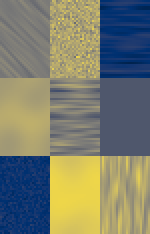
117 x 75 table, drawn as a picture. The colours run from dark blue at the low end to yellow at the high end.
The table splits into 3 rows of 3 panels. Panel 1,1: middling, slanting down to the right, faint in contrast. Panel 1,2: high, fine-grained. Panel 1,3: very low, streaked across, faint in contrast. Panel 2,1: high, smooth, faint in contrast. Panel 2,2: middling, streaked across. Panel 2,3: low, flat. Panel 3,1: very low, fine-grained, faint in contrast. Panel 3,2: very high, smooth, faint in contrast. Panel 3,3: high, streaked downward.
